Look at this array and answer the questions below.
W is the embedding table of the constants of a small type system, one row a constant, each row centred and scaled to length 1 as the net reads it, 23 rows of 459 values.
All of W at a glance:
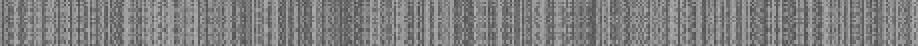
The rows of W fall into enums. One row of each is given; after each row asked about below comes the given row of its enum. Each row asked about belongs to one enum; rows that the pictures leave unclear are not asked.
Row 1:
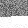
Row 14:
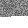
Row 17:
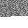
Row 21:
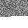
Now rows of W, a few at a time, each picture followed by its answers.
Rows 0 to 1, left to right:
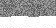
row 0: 14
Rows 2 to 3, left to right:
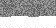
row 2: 14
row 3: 1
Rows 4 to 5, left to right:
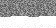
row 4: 17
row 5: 17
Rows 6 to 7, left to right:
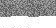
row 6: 1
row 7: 1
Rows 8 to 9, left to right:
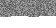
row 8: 21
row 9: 17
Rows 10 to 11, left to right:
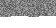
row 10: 21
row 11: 17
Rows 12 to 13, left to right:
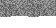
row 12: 1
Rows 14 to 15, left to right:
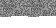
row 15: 14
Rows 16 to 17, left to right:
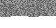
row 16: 1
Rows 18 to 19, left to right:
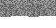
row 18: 1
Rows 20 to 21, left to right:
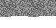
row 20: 21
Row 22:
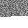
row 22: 17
